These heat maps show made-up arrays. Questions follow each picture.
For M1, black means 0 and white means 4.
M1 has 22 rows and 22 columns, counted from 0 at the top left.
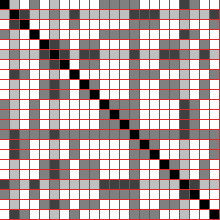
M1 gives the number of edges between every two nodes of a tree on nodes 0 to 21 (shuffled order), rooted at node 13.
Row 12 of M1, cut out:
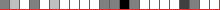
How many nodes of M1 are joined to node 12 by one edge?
1
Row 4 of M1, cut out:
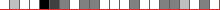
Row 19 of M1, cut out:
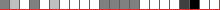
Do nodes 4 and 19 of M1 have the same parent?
no
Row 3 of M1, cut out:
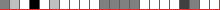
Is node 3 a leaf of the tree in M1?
yes
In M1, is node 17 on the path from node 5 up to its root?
no
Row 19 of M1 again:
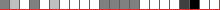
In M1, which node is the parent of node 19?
18
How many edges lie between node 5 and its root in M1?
1
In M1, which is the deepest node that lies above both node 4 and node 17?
5
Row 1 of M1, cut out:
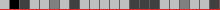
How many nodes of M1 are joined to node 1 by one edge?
6
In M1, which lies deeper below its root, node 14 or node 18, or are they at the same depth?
node 14
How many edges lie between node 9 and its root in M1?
2
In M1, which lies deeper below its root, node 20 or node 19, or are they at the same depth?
the same depth
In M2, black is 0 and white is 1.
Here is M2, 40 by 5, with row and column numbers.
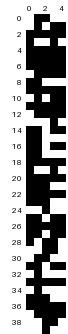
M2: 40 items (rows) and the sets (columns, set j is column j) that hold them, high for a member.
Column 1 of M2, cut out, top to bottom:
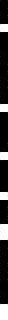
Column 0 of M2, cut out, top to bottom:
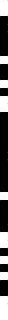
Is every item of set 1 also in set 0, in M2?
no
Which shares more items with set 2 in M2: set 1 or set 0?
set 0
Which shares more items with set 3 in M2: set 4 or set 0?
set 4
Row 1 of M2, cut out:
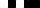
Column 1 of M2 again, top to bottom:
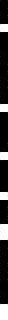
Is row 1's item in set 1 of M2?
no
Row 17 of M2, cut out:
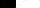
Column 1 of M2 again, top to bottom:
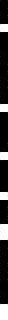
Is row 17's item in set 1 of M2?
no
